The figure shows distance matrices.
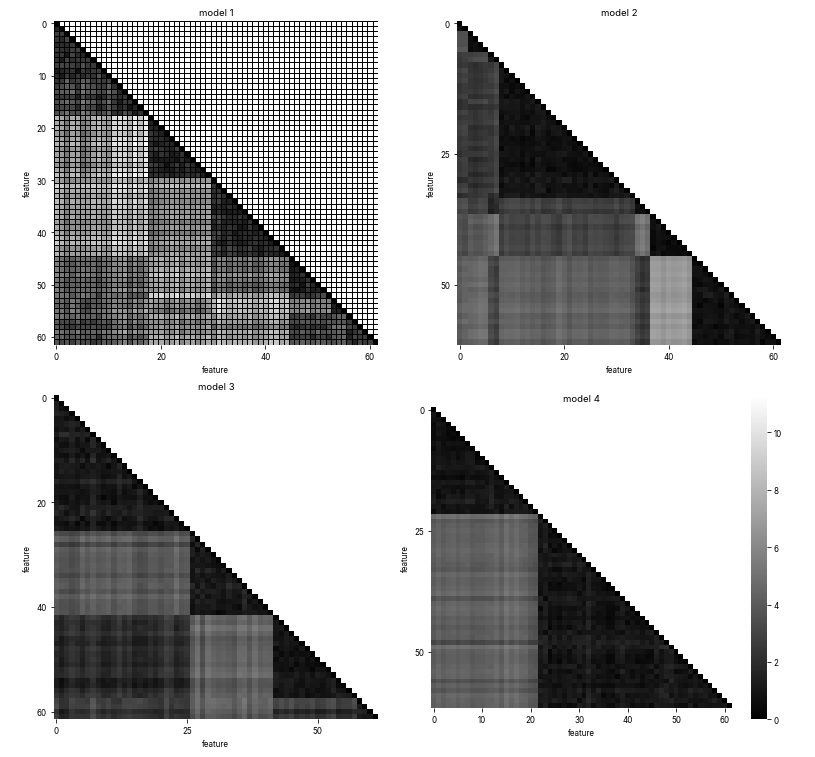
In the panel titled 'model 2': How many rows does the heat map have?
62
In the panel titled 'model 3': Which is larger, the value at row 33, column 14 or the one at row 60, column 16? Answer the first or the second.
the first
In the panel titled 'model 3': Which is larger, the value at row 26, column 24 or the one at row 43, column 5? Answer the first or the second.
the first
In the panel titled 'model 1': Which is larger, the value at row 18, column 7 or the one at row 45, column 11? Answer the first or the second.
the first
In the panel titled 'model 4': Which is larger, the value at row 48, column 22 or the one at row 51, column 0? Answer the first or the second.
the second
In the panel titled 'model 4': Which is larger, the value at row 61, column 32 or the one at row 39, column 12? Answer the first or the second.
the second
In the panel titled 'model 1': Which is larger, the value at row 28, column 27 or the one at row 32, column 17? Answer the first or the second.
the second
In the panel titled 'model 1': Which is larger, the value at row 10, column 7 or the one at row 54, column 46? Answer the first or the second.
the second
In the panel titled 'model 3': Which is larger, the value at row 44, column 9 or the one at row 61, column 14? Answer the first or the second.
the second
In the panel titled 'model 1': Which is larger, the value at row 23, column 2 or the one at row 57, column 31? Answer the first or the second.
the second
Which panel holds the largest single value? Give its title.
model 1
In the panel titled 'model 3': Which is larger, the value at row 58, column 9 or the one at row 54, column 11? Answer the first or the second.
the first
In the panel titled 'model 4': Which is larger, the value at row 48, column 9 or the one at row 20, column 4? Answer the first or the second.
the first
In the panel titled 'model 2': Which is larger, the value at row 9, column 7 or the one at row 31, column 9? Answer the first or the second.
the first
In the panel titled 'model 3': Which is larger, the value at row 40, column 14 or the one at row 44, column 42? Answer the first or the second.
the first
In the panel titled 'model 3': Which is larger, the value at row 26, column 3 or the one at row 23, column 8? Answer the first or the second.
the first
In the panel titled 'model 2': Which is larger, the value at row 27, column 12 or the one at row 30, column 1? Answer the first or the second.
the second
